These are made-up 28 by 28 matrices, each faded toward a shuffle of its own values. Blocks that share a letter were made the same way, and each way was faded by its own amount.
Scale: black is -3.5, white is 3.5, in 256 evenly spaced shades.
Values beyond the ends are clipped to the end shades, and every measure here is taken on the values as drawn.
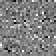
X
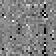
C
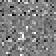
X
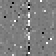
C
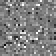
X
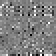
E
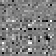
E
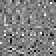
X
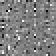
C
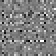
E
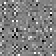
X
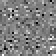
X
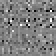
E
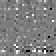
E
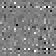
E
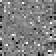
C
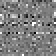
E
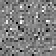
X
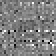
E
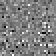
X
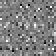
X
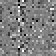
C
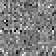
X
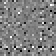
X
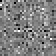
X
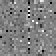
C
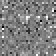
C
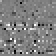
E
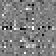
E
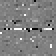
E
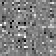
C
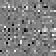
X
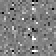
C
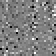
C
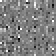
C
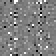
C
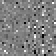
C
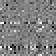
E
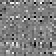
E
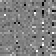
C
